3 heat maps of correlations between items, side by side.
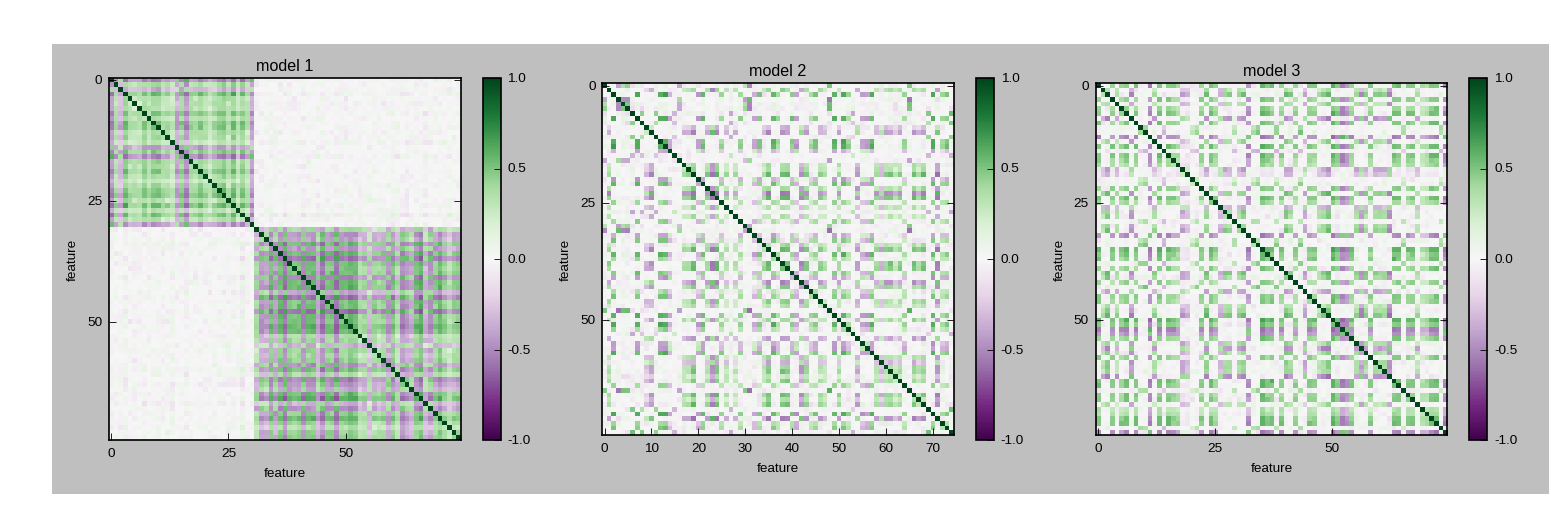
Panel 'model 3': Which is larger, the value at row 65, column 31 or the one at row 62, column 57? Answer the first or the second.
the first
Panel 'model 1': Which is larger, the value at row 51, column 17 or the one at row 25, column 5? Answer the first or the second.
the second
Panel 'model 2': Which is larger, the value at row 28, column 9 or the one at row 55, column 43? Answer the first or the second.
the second
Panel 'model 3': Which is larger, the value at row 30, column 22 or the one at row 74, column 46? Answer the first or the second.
the first
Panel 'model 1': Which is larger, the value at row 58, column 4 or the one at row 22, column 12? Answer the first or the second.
the second
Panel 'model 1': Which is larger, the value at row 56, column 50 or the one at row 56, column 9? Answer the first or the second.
the first
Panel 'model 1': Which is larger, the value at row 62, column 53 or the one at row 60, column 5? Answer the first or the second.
the second
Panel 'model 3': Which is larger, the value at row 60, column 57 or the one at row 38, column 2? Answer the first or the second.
the first
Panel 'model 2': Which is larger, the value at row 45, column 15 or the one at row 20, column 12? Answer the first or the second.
the first
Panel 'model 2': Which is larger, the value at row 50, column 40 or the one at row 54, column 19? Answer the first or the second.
the first
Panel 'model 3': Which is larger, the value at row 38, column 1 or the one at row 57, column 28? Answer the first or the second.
the second
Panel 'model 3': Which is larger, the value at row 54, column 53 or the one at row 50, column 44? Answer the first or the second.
the second
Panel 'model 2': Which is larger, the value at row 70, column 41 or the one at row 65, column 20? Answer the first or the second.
the second
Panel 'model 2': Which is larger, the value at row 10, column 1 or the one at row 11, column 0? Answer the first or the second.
the second
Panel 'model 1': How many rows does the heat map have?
75
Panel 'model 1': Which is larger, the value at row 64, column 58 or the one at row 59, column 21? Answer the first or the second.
the second
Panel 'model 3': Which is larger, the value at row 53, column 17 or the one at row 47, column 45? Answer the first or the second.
the second
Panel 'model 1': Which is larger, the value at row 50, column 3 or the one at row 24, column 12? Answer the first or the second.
the second
